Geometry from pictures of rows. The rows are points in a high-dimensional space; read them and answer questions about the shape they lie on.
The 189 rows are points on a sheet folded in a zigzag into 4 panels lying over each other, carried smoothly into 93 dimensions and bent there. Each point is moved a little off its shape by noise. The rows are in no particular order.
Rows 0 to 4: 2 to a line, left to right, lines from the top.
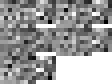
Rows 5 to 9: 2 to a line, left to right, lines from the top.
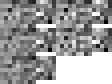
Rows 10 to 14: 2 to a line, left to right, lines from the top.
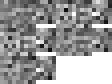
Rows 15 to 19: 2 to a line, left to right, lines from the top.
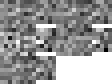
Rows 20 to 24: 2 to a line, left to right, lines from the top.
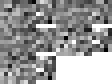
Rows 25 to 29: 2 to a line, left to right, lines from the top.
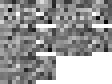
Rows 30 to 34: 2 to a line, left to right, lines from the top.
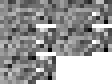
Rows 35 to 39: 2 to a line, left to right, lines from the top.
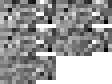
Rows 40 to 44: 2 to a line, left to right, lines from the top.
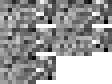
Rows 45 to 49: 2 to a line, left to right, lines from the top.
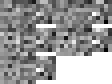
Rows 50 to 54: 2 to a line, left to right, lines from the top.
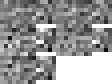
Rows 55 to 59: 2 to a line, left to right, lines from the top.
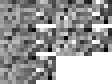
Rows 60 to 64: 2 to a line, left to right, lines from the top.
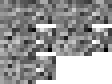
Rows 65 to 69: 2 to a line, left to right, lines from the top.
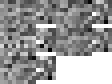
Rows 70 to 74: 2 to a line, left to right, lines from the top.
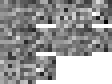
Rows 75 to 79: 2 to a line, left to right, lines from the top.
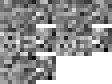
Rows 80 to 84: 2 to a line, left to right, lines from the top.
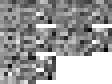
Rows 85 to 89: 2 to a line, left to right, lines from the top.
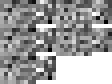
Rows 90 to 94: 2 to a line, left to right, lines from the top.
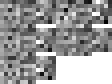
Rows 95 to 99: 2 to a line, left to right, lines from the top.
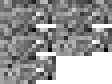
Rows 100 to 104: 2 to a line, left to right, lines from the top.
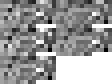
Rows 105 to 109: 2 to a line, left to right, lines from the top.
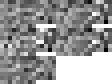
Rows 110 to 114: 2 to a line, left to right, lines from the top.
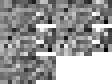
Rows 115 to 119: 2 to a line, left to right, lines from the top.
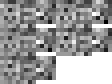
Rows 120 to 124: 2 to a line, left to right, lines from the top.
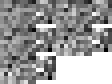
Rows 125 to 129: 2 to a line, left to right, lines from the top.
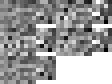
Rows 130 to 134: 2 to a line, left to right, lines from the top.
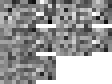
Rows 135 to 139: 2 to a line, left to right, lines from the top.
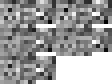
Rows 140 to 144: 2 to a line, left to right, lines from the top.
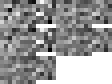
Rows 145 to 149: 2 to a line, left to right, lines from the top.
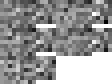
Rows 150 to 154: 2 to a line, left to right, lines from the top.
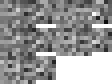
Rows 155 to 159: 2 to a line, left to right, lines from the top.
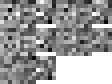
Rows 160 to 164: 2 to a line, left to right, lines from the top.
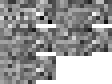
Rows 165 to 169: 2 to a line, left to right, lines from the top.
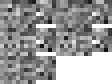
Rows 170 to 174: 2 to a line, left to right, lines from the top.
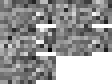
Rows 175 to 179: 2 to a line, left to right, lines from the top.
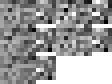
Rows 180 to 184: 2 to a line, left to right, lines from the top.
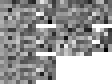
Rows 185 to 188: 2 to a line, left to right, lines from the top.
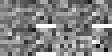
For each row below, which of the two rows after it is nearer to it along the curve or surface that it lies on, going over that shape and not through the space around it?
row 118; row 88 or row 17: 17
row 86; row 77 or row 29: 77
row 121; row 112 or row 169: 112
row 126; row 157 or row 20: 20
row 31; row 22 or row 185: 22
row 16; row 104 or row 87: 104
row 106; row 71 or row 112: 112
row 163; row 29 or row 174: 174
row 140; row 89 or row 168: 89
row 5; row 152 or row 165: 165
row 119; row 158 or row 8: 8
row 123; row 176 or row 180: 180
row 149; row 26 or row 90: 26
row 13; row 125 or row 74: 74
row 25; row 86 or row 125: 86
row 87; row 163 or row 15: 163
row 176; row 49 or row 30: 49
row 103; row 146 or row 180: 146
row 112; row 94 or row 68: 68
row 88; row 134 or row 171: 134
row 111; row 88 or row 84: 84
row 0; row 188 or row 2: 188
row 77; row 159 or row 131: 131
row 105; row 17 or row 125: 17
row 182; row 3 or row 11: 11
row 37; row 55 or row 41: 41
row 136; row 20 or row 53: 20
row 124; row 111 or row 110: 111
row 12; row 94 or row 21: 94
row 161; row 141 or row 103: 103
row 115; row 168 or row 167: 167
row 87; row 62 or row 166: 62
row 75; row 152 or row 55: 152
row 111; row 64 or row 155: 155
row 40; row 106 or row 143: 106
